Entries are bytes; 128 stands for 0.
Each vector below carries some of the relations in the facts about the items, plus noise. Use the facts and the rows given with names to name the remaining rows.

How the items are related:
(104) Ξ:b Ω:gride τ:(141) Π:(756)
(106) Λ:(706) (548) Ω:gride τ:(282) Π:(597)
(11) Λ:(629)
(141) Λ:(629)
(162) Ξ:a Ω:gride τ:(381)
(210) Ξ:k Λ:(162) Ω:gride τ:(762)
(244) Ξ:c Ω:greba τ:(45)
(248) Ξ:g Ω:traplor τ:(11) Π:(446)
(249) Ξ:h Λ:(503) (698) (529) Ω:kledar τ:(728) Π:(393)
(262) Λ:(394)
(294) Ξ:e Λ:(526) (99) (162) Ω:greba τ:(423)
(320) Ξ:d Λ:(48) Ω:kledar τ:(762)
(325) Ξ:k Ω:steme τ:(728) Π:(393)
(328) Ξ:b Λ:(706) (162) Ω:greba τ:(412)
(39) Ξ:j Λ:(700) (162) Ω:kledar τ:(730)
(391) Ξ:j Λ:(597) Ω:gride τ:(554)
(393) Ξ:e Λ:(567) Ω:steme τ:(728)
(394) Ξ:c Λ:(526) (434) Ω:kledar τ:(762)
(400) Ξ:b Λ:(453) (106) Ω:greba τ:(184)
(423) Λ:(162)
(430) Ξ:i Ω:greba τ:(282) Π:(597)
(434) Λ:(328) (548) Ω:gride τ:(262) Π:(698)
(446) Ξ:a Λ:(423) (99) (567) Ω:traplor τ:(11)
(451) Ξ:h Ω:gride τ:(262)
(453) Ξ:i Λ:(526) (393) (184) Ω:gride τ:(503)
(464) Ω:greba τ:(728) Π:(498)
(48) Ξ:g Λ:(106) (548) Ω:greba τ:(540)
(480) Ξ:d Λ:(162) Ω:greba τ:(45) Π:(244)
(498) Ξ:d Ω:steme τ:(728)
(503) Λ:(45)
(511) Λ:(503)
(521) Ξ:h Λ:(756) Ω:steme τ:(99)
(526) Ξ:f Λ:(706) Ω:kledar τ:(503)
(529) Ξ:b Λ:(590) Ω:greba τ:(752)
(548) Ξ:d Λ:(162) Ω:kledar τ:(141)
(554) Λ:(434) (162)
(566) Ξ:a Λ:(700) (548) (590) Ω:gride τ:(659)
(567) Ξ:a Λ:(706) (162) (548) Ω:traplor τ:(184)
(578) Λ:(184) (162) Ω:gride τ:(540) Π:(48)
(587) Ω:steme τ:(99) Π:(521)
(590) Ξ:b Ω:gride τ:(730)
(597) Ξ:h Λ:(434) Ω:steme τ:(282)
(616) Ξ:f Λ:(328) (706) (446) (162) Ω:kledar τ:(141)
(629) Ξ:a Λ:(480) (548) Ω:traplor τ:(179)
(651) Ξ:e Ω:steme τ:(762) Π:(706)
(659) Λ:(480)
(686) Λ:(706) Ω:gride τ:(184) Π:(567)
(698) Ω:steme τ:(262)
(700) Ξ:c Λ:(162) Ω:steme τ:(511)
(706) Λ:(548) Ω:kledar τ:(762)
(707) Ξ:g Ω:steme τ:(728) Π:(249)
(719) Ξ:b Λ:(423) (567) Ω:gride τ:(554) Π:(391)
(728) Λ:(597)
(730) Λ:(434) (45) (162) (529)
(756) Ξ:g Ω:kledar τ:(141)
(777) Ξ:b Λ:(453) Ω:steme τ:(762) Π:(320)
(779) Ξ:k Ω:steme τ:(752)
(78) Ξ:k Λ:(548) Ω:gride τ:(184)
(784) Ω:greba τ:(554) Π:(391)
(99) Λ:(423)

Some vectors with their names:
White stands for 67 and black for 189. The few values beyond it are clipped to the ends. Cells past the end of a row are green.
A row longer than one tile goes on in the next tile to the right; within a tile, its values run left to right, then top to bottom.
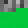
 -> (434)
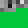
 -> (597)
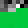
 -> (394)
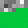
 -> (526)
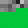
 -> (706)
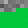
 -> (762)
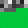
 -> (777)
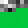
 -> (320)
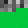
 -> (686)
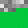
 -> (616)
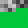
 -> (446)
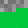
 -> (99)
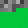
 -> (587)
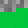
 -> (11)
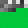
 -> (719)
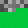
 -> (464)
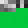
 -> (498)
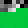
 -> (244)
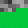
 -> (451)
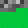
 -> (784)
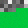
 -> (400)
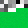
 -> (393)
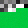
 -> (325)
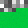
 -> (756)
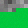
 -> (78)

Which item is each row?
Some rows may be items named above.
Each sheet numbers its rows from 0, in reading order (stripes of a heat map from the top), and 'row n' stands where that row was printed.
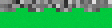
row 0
(706)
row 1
(464)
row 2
(521)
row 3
(590)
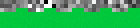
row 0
(184)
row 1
(249)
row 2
(48)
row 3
(328)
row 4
(567)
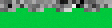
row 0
(391)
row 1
(728)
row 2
(700)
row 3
(39)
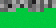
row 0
(391)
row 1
(686)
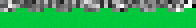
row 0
(162)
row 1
(686)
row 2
(686)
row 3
(498)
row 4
(480)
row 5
(698)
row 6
(707)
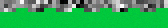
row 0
(526)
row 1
(104)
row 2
(244)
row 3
(464)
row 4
(548)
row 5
(453)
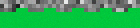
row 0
(651)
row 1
(210)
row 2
(529)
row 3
(779)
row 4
(248)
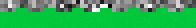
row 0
(566)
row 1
(294)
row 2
(430)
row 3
(325)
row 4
(141)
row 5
(480)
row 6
(629)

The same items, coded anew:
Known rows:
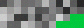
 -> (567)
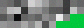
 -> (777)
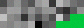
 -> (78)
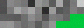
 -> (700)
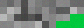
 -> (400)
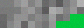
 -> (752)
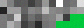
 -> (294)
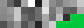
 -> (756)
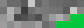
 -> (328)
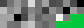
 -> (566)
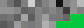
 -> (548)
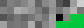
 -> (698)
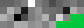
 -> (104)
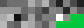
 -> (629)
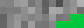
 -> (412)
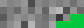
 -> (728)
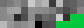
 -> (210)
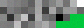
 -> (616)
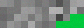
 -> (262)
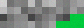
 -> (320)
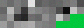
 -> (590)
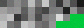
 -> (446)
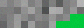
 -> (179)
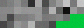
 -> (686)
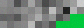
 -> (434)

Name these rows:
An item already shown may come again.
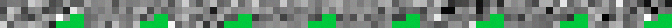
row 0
(719)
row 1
(728)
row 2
(391)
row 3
(320)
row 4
(706)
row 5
(249)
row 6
(394)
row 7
(162)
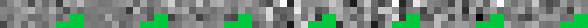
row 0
(184)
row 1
(39)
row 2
(320)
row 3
(756)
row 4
(430)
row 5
(526)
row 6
(451)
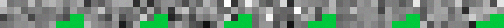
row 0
(320)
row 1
(779)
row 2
(651)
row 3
(48)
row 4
(587)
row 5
(784)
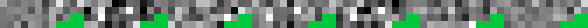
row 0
(464)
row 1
(393)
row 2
(719)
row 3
(48)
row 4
(707)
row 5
(597)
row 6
(480)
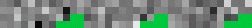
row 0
(453)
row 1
(498)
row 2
(244)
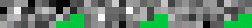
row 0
(325)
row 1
(48)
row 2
(78)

